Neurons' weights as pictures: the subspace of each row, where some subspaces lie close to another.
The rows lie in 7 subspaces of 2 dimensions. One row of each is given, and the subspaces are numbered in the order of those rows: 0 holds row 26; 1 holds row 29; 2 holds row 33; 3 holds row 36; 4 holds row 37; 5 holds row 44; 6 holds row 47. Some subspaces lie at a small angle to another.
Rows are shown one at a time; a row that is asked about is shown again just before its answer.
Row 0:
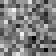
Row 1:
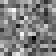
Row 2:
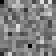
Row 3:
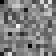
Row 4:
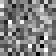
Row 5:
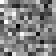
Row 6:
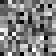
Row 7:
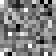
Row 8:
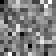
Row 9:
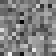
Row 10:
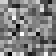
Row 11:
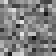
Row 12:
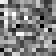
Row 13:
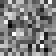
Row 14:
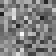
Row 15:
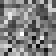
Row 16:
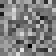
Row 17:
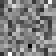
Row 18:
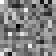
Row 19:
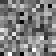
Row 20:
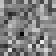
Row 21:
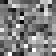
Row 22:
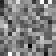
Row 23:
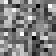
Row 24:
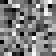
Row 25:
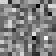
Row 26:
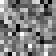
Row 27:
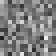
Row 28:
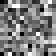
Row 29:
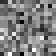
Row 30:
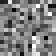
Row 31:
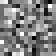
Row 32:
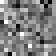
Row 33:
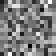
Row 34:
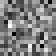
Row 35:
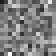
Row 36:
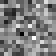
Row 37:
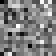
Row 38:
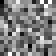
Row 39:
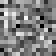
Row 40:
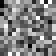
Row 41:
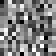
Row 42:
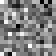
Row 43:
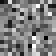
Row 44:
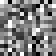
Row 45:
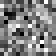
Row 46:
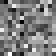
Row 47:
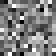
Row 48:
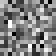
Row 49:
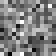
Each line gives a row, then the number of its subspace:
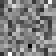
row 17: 2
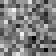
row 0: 6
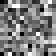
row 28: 2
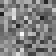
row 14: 2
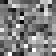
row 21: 6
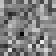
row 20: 5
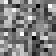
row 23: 5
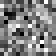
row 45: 3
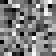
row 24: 3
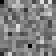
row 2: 4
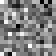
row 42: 4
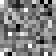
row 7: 4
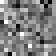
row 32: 0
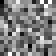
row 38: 0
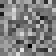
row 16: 2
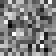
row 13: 3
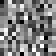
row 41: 1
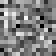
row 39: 4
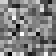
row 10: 2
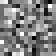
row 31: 3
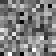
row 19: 1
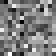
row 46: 6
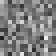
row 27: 1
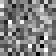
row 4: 6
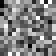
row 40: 0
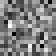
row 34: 3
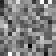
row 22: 0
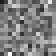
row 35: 2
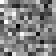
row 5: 0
